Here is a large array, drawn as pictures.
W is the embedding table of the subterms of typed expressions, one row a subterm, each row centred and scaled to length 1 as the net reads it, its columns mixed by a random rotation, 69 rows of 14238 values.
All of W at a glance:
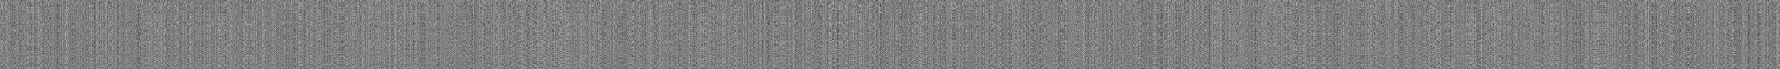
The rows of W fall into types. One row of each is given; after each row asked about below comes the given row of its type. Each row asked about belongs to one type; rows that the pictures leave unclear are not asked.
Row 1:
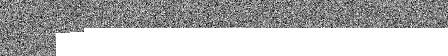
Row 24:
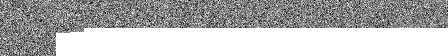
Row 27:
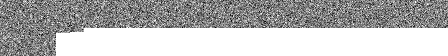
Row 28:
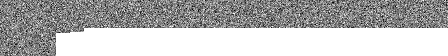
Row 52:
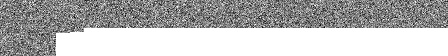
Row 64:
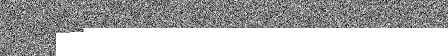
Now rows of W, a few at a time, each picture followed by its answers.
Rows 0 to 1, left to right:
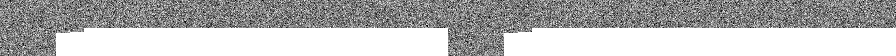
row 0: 1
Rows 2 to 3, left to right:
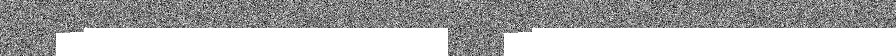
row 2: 27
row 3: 27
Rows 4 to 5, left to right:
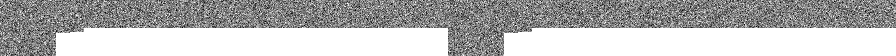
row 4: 27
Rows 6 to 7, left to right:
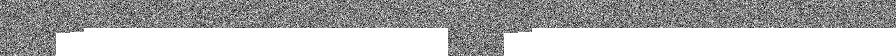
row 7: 1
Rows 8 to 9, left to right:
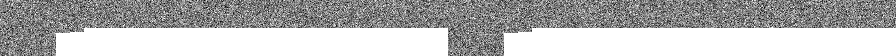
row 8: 27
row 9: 1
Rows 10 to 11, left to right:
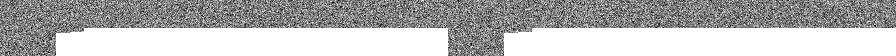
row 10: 28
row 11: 1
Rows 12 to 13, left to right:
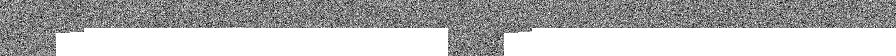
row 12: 1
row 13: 28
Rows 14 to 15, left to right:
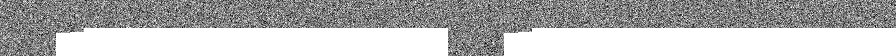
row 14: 27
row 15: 28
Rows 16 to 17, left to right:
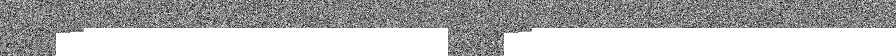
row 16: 27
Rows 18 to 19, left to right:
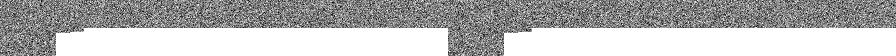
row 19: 64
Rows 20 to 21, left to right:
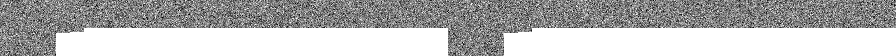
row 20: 52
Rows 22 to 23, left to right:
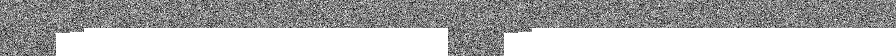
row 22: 24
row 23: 24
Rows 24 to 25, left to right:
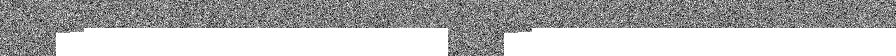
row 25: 64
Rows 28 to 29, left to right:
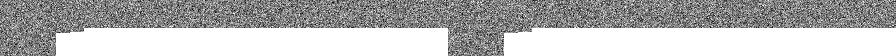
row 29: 52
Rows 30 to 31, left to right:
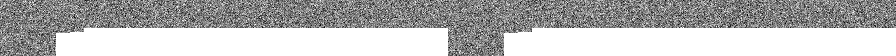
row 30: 52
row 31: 52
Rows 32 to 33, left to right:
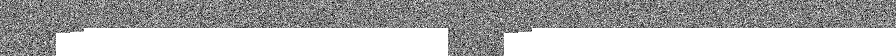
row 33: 28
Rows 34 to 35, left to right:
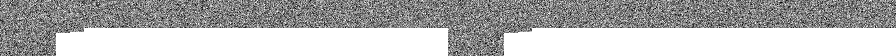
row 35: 28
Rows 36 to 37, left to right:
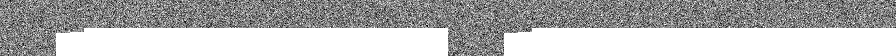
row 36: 1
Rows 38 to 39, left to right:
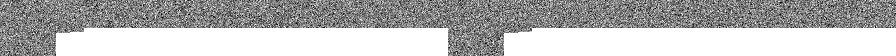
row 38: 52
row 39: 28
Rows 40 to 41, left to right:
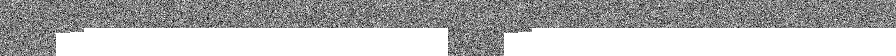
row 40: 1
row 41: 24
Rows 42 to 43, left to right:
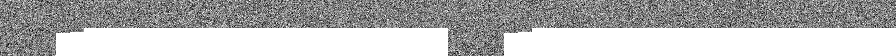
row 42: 27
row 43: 52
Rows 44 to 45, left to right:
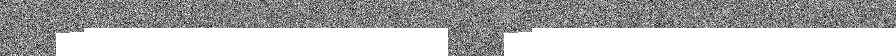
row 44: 1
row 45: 24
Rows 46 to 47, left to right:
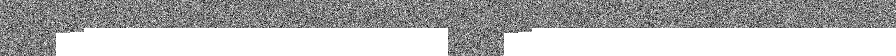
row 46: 27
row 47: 28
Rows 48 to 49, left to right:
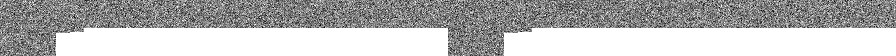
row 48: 52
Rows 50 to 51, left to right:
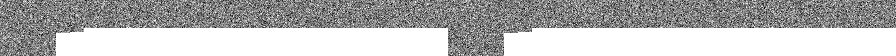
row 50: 27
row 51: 1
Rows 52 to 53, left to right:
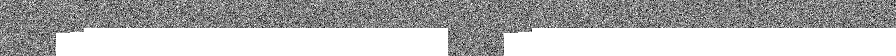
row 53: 28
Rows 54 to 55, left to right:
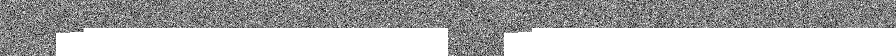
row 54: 64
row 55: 24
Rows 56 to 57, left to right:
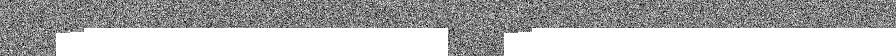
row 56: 1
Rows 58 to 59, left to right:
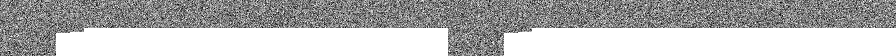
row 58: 52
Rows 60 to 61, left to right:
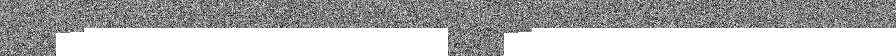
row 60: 52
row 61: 27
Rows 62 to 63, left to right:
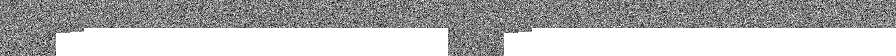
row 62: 28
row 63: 28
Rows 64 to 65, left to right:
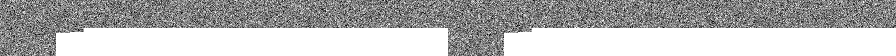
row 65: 27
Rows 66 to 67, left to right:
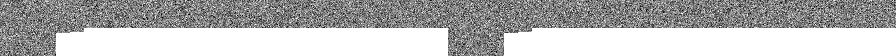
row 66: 52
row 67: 28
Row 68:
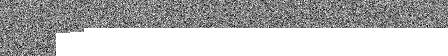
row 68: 1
